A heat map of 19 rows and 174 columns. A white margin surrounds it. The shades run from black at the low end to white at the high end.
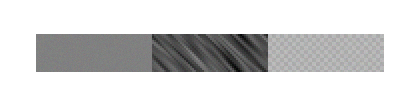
It is made of 1 by 3 panels. Panel 1,1: middling, flat. Panel 1,2: low, slanting down to the right. Panel 1,3: high, checkered, faint in contrast.
